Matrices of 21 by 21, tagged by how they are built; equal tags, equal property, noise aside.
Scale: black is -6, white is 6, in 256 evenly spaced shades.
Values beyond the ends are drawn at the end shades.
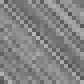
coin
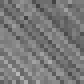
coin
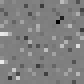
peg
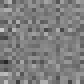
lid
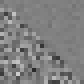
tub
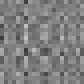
lid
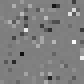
peg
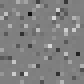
peg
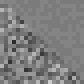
tub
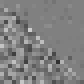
tub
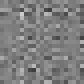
lid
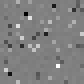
peg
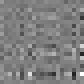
lid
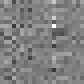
lid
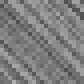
coin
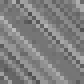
coin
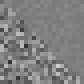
tub
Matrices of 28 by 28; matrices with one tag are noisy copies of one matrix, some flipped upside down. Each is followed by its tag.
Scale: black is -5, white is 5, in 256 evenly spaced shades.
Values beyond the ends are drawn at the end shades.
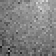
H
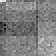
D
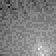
H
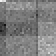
D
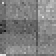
D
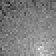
H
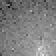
H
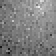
H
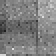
D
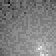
H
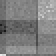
D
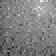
H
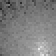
H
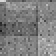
D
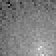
H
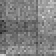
D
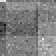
D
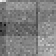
D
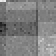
D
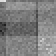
D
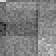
D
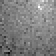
H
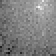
H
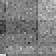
D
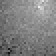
H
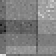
D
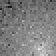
H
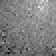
H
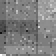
D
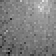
H
